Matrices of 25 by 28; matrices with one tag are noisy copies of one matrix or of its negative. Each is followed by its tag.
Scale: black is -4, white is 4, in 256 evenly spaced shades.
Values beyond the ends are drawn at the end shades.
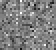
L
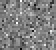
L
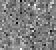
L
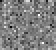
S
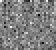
S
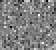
S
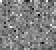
S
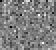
S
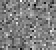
L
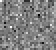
S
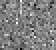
L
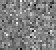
L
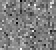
L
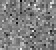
L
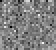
S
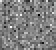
S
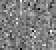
L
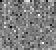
S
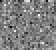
S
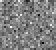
S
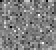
S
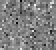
L
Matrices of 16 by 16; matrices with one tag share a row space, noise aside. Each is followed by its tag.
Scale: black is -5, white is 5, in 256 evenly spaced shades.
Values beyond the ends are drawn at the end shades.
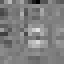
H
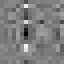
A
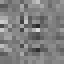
H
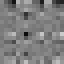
A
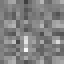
A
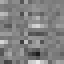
H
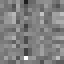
A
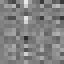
A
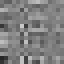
H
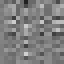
A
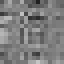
H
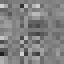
H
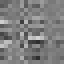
H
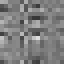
H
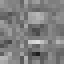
H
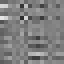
H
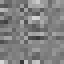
H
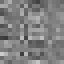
H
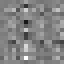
A
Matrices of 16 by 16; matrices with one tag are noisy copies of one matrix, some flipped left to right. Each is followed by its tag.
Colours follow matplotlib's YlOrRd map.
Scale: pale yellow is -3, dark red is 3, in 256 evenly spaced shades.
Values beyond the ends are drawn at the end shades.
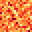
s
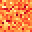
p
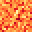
s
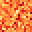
s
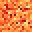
p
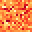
p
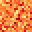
s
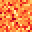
s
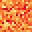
p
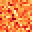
s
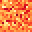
p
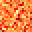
s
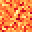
s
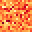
p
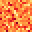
s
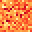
p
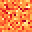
p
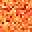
p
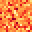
s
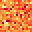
p
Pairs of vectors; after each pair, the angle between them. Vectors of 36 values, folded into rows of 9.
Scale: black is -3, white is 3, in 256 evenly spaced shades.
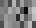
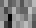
orthogonal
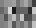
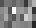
nearly opposite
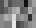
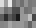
partly opposed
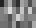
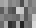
orthogonal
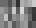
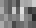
nearly parallel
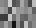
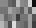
partly opposed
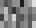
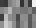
partly aligned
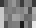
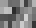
partly opposed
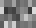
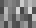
partly opposed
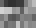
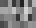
partly aligned
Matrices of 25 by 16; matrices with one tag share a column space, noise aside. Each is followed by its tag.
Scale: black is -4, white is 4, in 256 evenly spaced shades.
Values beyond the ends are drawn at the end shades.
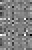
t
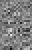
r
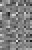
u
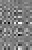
r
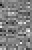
r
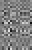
r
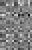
u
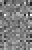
u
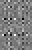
t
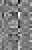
u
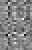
t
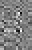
r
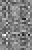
t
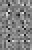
u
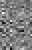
r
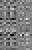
t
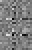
t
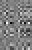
r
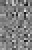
u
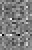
t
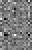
t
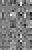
u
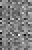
t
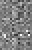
t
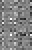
t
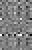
t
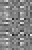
t
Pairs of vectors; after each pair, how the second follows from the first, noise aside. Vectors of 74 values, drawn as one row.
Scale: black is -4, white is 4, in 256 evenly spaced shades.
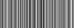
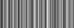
shuffled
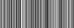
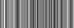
shuffled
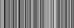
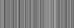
shrunk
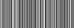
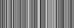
shuffled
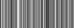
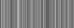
shrunk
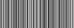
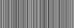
shrunk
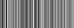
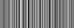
shuffled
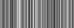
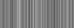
shrunk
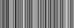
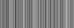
shrunk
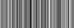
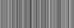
shrunk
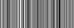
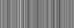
shrunk
